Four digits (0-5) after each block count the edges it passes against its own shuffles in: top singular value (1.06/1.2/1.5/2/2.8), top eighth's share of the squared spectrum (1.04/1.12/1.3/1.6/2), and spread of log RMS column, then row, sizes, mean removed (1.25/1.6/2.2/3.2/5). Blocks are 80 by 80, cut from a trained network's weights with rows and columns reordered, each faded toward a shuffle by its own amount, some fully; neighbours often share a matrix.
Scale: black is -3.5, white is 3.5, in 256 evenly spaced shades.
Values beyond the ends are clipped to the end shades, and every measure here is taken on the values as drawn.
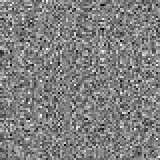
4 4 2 2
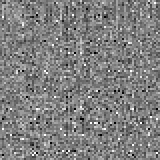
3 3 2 2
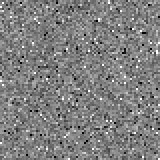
0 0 0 1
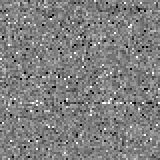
2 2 0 1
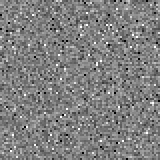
0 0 0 0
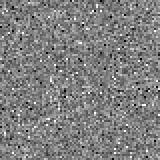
0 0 0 0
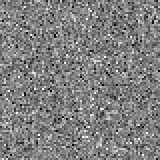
0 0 0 0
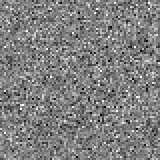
2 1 0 0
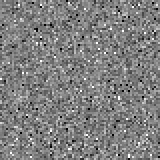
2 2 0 1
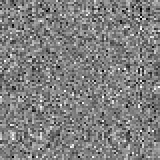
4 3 2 2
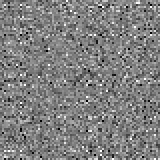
4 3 2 2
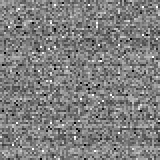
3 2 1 0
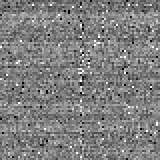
3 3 2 0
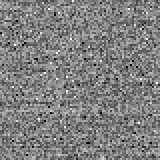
1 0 0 0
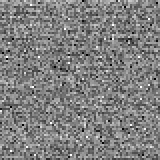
2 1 0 0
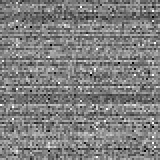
4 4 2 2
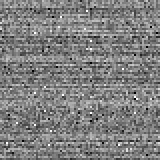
4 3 1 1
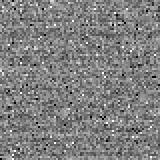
2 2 0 0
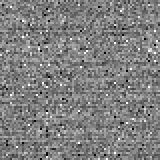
2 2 1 0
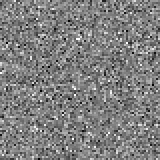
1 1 0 0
